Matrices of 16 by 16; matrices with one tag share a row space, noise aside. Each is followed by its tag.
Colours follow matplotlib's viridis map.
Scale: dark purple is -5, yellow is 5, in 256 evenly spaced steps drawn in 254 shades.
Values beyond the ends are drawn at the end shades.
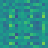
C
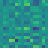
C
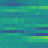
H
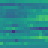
H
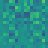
C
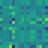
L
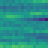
H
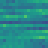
H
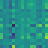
L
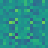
C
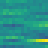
H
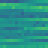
H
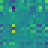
L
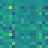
L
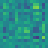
C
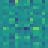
C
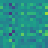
L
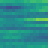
H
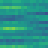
H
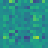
C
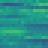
H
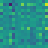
L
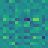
C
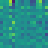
L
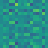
C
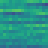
H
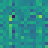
L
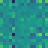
L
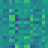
C
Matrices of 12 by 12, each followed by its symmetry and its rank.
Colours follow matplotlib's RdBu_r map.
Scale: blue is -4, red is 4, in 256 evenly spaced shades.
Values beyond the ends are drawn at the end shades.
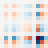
symmetric, rank one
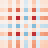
symmetric, rank one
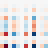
neither, rank one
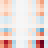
neither, rank one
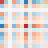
symmetric, rank one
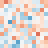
neither, full rank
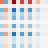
neither, rank one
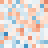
neither, full rank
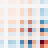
symmetric, rank one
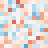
neither, full rank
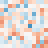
neither, full rank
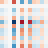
neither, rank one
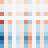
neither, rank one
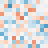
neither, full rank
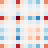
symmetric, rank one
